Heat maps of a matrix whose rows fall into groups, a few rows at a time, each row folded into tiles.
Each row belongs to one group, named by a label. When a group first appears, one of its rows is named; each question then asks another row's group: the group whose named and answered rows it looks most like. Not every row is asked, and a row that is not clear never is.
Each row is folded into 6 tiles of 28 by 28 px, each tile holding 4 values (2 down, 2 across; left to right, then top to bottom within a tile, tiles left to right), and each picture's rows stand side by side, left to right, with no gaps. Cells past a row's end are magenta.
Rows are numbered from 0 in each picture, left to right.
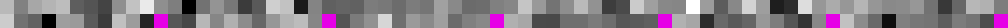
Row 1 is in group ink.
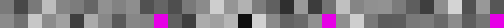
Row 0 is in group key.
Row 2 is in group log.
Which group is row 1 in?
key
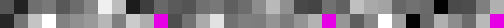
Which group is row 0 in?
ink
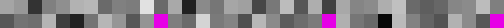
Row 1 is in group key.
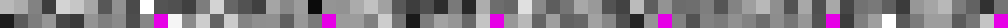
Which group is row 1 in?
key
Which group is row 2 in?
log
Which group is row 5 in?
ink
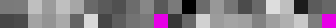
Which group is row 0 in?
key
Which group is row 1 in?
ink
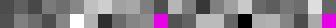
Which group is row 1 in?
key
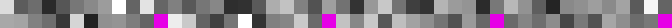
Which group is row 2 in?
key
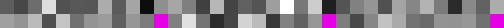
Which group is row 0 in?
key
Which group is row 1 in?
log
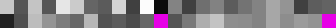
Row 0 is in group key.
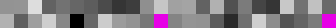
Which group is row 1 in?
log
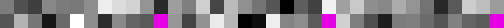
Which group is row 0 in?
log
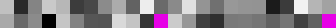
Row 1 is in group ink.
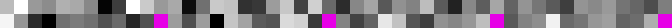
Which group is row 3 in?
ink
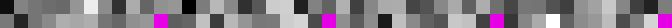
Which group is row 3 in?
ink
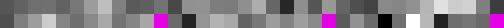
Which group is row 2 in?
log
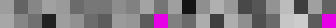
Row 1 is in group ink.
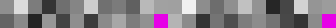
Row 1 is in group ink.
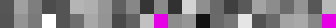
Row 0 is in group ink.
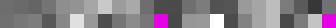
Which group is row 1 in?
ink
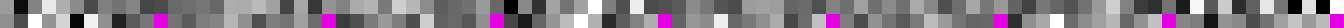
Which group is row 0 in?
key
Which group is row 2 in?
key
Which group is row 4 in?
ink
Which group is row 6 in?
ink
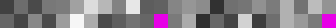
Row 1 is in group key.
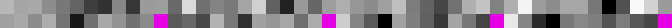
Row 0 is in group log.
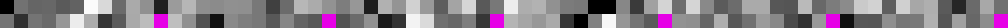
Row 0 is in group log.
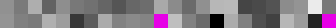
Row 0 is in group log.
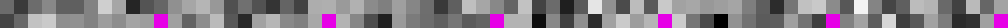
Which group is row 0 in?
ink
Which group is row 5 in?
ink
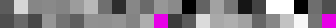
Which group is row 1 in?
ink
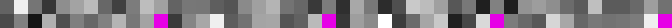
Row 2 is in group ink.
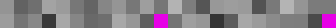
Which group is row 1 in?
log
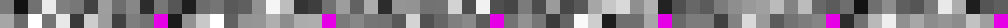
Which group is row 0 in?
key
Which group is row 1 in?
ink
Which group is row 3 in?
log
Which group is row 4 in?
log
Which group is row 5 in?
ink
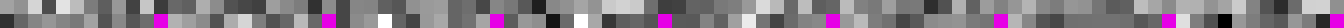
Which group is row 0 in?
key
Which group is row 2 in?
ink
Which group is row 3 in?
log
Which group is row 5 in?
log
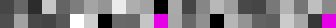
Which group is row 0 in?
log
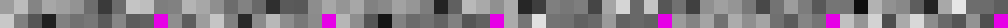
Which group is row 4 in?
key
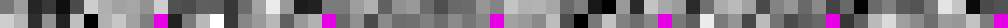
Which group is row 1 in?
ink
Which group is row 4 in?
key
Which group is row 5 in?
ink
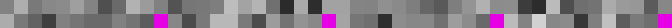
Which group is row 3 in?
key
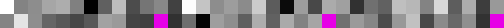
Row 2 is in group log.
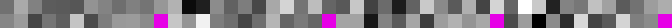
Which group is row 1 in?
key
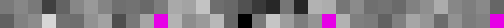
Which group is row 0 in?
ink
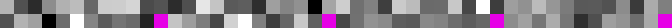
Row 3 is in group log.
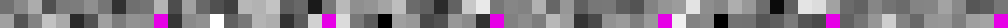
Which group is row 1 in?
ink
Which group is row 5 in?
ink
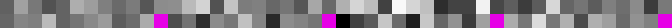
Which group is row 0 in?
ink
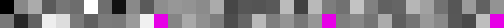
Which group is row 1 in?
log
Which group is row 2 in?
ink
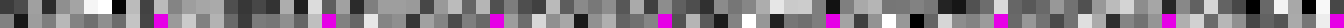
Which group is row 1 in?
log
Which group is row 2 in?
key
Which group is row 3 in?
key
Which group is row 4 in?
log
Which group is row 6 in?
log
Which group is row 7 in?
log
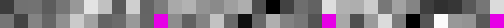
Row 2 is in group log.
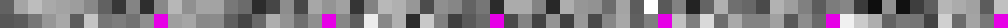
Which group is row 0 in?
key
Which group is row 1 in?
log
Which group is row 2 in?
key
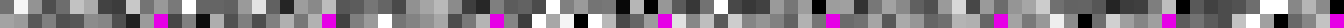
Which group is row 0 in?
ink
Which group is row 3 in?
key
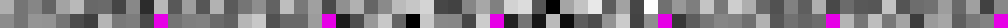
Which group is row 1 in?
log
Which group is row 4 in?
key
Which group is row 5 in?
key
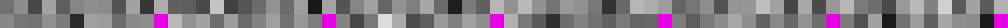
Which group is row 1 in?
key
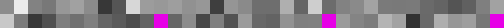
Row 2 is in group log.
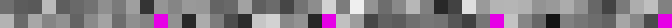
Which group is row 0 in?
key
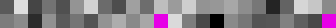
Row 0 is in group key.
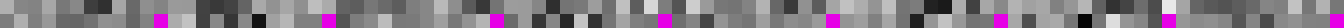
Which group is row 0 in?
log
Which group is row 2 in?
ink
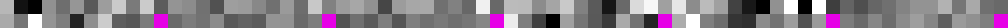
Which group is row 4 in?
log
